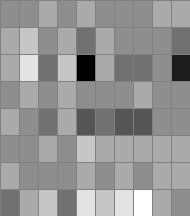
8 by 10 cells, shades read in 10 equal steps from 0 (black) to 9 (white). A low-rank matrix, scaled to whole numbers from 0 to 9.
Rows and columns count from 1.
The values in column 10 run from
1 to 6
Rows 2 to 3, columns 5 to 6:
4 6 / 0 6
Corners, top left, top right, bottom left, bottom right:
5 6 4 5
